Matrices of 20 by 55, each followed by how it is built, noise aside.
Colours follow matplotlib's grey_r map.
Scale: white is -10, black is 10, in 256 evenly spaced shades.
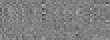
low rank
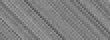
Toeplitz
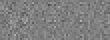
low rank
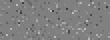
sparse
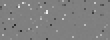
sparse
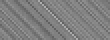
Toeplitz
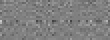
low rank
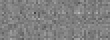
low rank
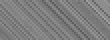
Toeplitz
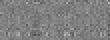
low rank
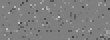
sparse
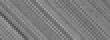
Toeplitz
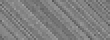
Toeplitz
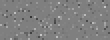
sparse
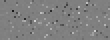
sparse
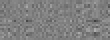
low rank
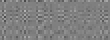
low rank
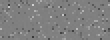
sparse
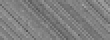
Toeplitz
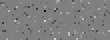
sparse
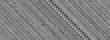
Toeplitz
